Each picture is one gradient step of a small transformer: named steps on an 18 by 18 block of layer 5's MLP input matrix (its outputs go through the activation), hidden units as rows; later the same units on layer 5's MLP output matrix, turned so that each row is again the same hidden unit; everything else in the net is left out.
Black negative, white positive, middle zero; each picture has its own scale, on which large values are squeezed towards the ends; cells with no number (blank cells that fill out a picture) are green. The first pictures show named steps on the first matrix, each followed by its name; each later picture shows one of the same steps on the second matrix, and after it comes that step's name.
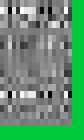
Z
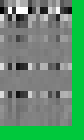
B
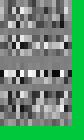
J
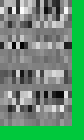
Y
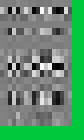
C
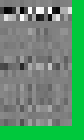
C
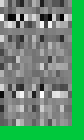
Z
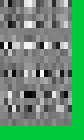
J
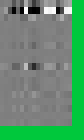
B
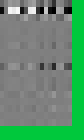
B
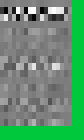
C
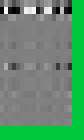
B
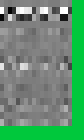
C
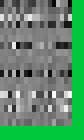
Y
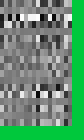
Z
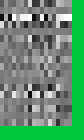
Z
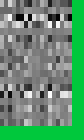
Z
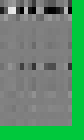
B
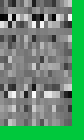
Z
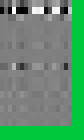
B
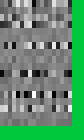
Y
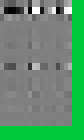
B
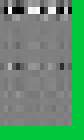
B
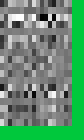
Z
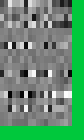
Y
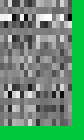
Z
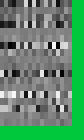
J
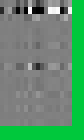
B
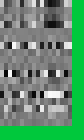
J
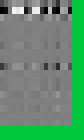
B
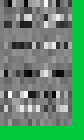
Y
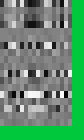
J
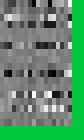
Y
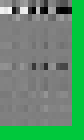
B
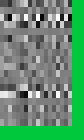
Z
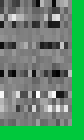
Y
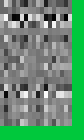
Z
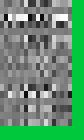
Z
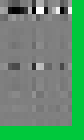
B
